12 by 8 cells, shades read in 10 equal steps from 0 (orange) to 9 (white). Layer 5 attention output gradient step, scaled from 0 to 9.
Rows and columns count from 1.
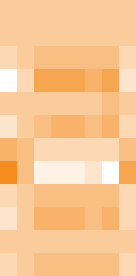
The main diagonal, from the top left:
5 5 4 2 5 4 6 2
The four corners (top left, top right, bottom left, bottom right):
5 5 6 6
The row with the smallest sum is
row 4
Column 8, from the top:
5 5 6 7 5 6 4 2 6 6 5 6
